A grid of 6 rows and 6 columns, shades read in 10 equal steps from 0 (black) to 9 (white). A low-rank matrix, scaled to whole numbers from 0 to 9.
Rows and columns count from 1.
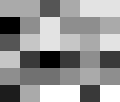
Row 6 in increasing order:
1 2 6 9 9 9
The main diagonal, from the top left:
6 5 8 2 6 9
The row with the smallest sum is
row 4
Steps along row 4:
down down up up down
